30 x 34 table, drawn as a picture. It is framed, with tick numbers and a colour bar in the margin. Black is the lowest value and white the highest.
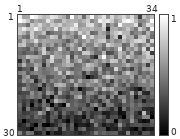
On average the colour sits 50% of the way up the scale. The field climbs toward the top. No single row or column stands out from its neighbours. The texture is fine-grained noise. No regular stripes run through it.
